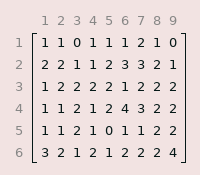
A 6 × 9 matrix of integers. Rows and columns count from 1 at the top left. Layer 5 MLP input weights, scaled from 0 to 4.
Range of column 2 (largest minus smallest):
1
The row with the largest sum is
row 6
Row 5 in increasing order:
0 1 1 1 1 1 2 2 2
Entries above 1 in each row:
1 6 7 6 3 7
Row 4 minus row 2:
-1 -1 1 0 0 1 0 0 1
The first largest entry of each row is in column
7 6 2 6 3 9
